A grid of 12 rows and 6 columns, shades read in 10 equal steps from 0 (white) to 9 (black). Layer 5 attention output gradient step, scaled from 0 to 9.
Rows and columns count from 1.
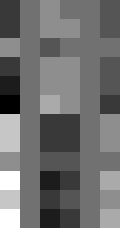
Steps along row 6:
down down up up up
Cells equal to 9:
1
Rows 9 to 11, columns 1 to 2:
4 5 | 0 5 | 2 5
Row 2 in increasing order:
4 4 5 5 6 7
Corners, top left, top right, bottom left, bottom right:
7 6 0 3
